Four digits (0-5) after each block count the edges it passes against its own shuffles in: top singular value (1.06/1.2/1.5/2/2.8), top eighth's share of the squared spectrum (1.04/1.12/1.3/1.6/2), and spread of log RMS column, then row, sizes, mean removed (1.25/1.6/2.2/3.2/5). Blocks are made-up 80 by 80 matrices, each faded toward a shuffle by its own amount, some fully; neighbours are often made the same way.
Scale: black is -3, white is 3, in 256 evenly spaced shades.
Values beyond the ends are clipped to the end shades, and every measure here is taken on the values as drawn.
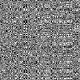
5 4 3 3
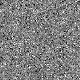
3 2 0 1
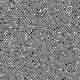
1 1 0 0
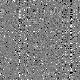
4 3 2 1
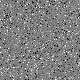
0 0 0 0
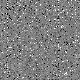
3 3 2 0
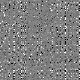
4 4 3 2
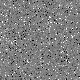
2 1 0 0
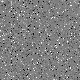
1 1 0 0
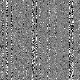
2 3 4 0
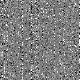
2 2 3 0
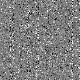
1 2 2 0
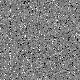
1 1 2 0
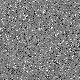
0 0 0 0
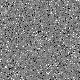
0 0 0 0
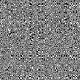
4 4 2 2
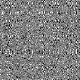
4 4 3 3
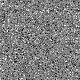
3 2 1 0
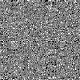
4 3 2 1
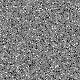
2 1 0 0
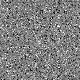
3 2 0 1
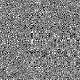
4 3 2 2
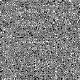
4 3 1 2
